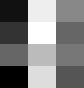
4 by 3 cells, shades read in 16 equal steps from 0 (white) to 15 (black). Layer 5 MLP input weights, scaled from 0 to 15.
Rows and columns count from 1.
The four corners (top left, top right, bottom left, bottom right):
14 7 15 10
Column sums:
50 7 34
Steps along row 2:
down up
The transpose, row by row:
14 12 9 15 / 1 0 4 2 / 7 9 8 10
